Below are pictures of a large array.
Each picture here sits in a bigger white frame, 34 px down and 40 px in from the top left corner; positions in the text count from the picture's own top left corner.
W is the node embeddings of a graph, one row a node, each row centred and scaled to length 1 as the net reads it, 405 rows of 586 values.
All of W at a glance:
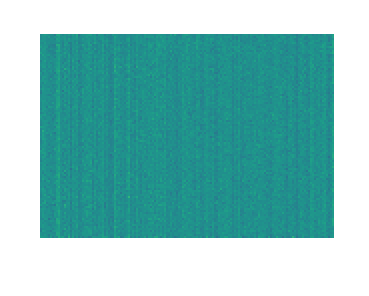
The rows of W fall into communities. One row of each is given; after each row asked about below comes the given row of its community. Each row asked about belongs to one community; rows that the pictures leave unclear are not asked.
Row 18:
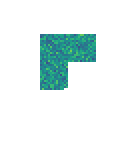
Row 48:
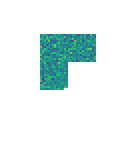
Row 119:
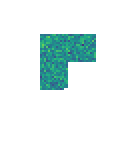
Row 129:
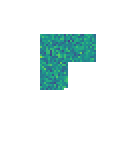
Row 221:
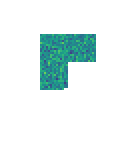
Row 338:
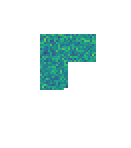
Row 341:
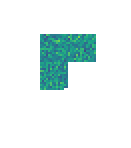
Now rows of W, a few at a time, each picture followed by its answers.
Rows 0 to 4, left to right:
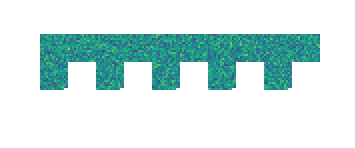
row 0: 338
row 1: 221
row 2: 341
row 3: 18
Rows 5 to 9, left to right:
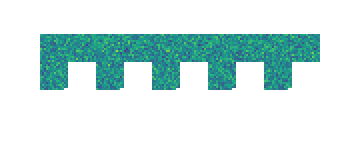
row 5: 338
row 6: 119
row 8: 119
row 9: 119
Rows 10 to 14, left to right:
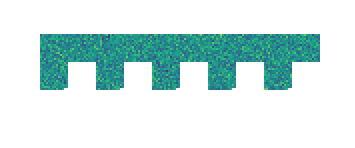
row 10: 221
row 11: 18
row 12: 221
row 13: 119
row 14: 18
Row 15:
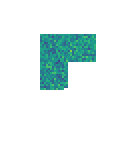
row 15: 338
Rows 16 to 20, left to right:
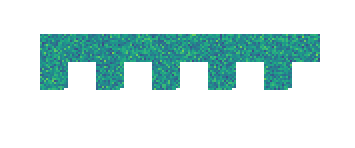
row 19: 338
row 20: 341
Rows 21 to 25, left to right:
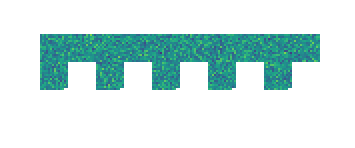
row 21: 341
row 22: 119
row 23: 341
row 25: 341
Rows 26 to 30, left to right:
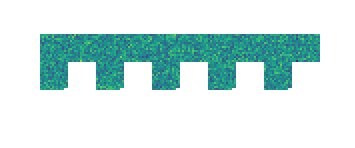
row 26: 341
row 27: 48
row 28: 338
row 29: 48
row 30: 221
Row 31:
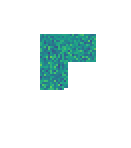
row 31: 338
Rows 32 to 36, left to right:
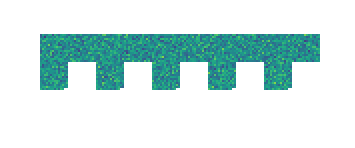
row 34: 341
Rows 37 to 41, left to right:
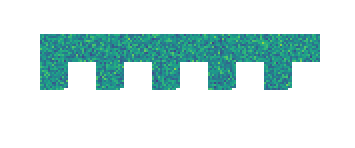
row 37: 341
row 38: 341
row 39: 341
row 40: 338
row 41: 119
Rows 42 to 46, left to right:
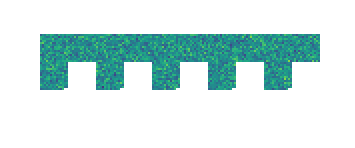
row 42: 48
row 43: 119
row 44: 18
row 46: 119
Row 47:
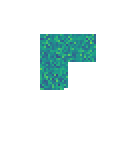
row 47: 341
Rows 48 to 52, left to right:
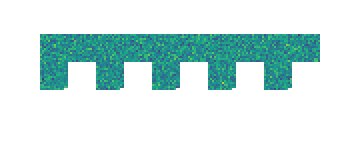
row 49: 18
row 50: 341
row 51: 221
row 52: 18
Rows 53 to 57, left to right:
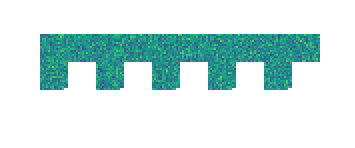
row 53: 18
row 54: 221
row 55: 18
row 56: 18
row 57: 129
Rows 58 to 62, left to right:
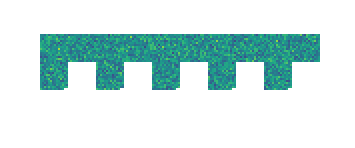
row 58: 119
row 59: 338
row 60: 119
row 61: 48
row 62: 48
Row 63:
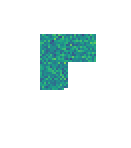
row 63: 338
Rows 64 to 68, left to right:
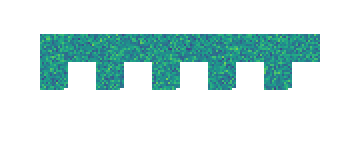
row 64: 338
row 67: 338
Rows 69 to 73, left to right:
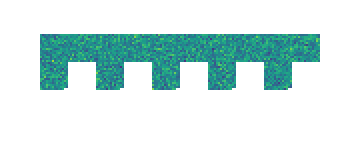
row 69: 18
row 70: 18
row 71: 341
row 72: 221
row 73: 338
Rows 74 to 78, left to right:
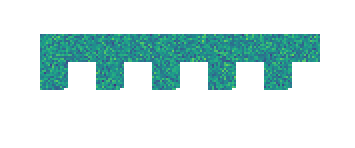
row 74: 119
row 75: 129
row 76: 341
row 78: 341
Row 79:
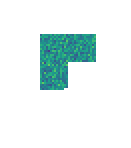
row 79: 221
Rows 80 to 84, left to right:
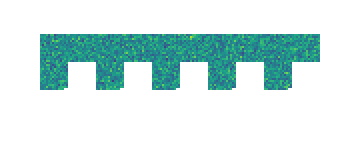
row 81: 48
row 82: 18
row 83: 338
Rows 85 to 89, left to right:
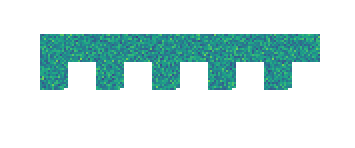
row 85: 18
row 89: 18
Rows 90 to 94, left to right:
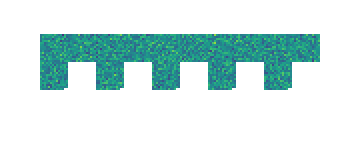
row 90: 221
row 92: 221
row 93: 341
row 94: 48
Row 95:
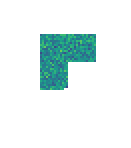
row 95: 338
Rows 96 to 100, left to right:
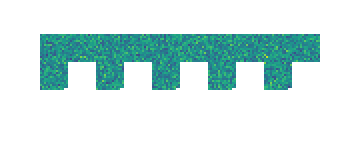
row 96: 338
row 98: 338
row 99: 18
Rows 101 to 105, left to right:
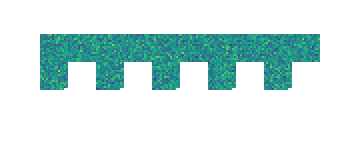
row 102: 119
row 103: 48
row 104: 48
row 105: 48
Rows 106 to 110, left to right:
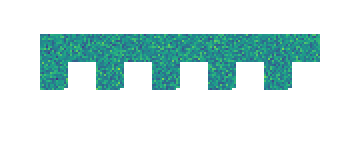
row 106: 18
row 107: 221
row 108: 119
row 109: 119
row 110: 338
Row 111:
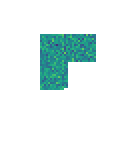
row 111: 18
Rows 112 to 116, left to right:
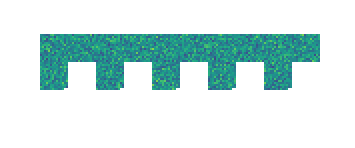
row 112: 18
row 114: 341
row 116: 221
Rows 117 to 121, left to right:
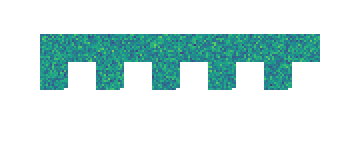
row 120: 341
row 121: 48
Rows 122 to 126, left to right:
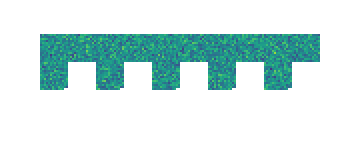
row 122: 18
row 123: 18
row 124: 119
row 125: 18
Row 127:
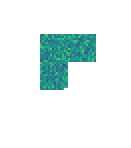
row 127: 341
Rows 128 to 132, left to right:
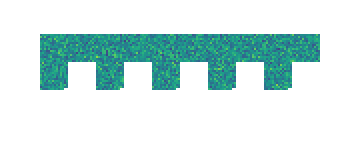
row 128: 221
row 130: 129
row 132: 48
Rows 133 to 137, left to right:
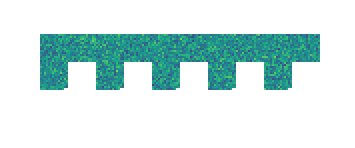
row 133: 338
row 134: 221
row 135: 119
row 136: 119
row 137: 221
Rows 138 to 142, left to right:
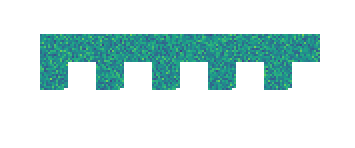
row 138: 221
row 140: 338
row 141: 119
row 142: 18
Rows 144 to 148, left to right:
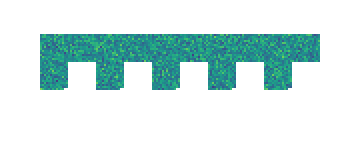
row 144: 338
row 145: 119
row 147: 338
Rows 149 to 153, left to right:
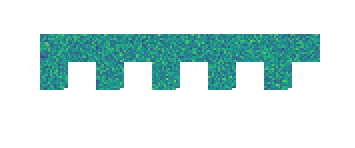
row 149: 18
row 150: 129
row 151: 341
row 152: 341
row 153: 48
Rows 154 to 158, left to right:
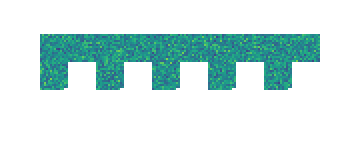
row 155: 221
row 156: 338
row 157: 129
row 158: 18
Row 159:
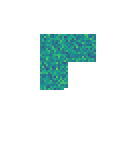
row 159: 129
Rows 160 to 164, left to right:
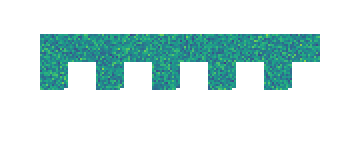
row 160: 129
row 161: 338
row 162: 221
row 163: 338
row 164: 221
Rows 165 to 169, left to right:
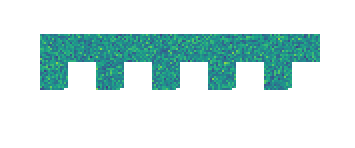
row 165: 48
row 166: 341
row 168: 48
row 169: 119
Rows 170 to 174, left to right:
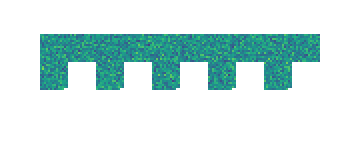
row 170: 129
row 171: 129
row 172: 119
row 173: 48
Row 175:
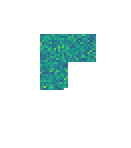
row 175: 119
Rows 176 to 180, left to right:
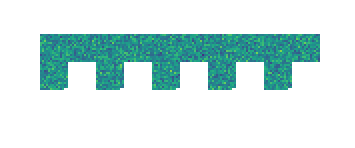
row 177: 221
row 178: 48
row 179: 338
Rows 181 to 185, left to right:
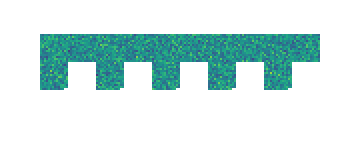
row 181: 119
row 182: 48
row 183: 18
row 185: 129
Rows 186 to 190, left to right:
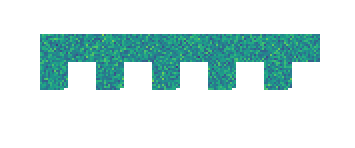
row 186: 341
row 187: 119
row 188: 18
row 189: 338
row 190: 18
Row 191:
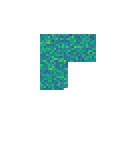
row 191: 119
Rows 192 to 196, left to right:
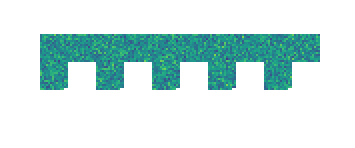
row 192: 18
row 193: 221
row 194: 18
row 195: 221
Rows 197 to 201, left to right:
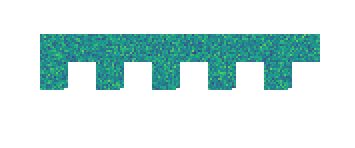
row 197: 129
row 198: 221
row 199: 221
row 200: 221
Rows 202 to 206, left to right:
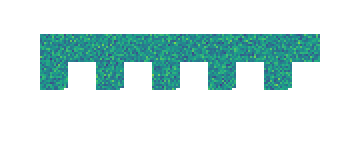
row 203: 221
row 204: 221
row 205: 338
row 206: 48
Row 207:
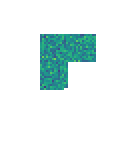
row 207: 338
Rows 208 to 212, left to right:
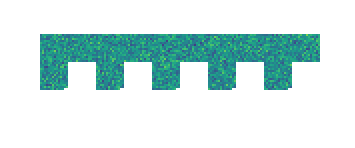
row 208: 221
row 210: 221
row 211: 119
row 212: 18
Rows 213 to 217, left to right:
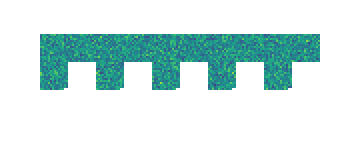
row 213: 18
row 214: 18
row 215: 341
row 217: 18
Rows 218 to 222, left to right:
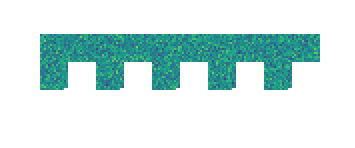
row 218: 48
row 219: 221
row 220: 338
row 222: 221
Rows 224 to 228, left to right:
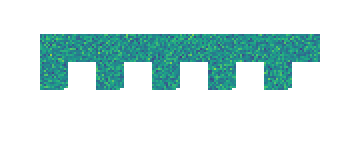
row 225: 221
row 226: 18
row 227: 48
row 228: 129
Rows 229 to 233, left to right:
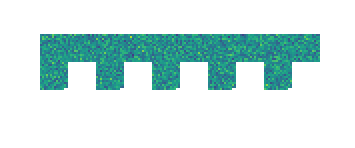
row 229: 18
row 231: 18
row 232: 338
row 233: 338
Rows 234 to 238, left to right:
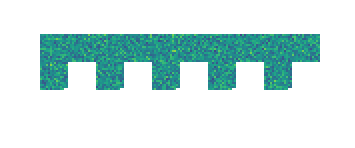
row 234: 341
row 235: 221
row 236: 18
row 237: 341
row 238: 341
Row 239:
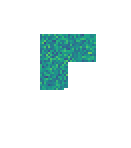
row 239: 221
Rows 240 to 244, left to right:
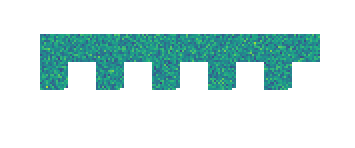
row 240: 18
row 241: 338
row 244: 221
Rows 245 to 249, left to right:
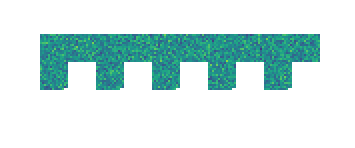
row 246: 338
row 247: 18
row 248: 119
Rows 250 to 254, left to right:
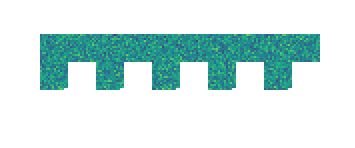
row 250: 18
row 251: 119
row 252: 48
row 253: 18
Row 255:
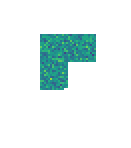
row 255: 119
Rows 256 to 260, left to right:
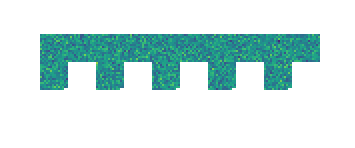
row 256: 221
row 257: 341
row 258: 48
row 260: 221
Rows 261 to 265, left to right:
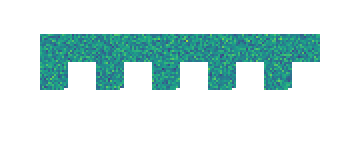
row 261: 341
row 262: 338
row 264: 221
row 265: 221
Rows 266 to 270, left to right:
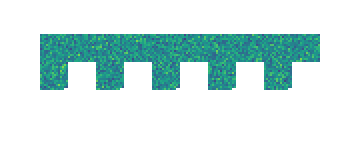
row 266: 221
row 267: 18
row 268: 338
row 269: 129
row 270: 221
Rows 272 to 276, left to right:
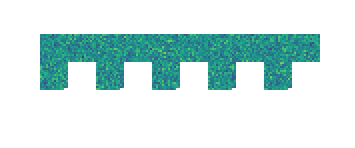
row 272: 341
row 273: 341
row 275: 341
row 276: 338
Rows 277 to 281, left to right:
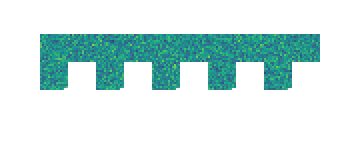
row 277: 48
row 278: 48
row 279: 221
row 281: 48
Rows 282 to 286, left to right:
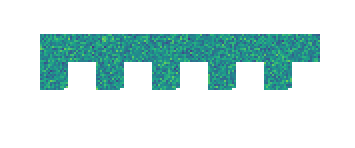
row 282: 119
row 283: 119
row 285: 221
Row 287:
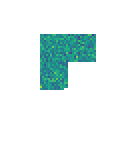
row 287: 119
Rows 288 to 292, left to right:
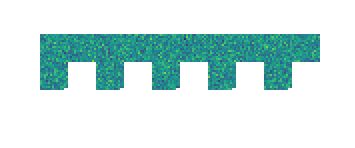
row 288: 119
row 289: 221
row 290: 221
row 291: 221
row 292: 119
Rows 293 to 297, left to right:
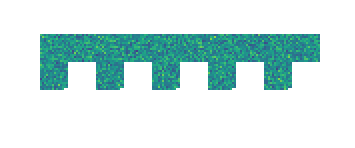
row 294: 119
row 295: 18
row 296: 18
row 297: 129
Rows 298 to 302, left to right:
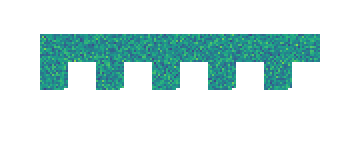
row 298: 48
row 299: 48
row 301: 119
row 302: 338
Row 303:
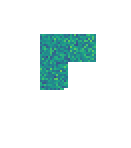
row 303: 341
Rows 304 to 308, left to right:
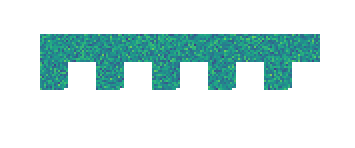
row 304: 129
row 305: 338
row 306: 119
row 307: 119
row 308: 18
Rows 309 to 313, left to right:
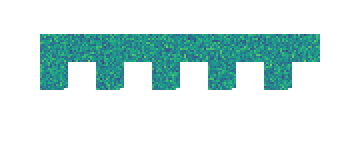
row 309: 221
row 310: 18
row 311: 48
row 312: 18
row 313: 341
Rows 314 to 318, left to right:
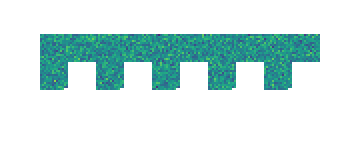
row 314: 338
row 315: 338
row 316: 338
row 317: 48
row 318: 119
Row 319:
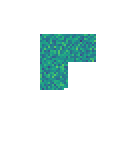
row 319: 221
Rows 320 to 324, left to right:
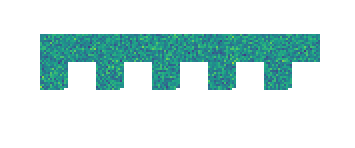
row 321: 221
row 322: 18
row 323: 338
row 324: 119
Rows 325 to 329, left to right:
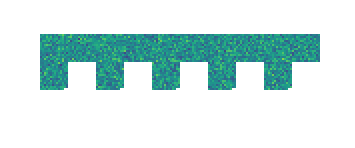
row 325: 338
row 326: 119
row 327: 119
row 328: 221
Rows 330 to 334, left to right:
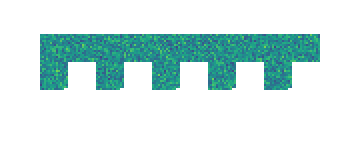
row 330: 129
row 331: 341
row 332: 18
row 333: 129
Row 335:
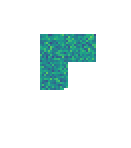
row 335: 341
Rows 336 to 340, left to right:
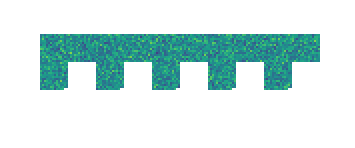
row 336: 18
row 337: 338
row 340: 338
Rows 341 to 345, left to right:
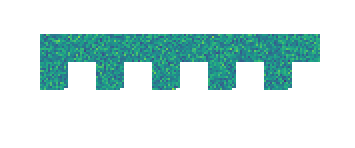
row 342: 341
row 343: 341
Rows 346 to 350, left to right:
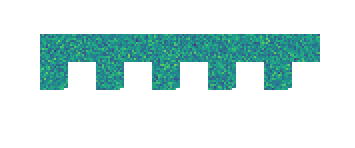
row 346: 18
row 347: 48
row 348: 221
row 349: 338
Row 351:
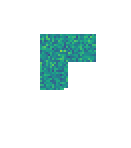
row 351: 341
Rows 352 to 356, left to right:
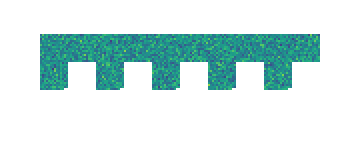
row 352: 129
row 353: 129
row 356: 48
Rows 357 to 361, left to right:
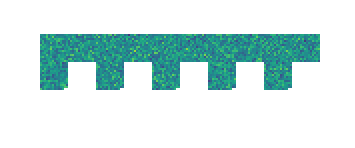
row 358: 119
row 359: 18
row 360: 129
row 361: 221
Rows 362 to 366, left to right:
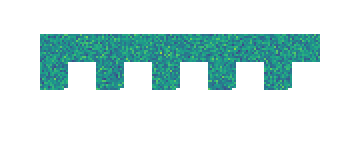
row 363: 18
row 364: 129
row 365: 119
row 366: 18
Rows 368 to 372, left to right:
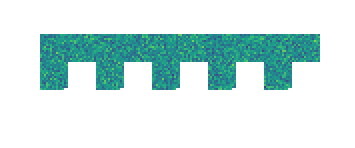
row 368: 341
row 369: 341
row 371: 338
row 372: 221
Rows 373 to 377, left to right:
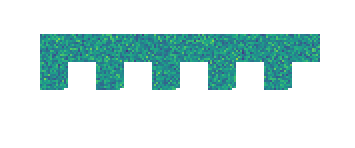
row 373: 221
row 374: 119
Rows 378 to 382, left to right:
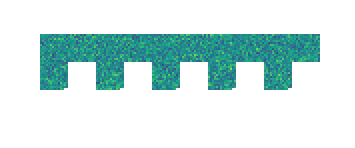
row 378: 341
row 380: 18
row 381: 221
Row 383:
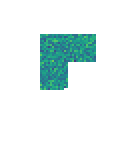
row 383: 341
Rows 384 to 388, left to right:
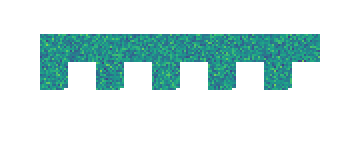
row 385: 48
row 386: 129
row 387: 221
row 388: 18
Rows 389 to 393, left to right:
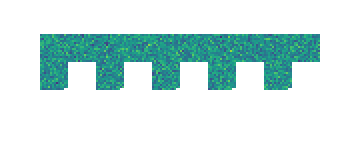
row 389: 119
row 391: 48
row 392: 48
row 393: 18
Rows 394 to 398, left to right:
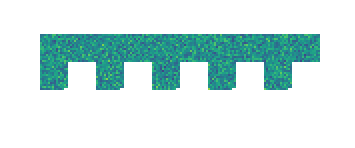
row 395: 341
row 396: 341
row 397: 341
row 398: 18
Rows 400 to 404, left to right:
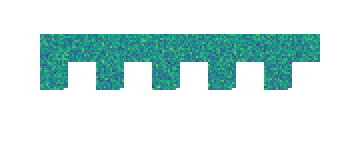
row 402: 221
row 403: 119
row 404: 221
